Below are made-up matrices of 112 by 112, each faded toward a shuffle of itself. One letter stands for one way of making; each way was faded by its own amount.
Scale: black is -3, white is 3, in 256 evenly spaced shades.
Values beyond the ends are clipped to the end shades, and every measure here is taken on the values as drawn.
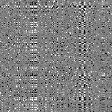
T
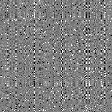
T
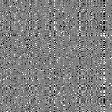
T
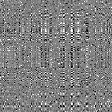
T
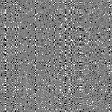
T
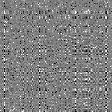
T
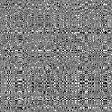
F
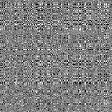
F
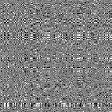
F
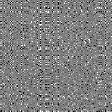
T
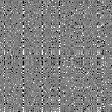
T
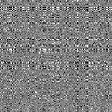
F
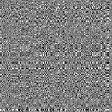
F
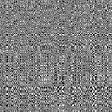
F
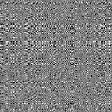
F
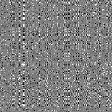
T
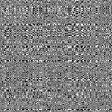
F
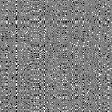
T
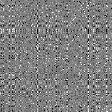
T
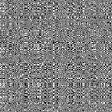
F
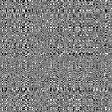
F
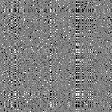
T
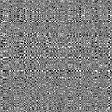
F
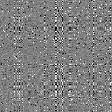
T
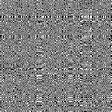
F
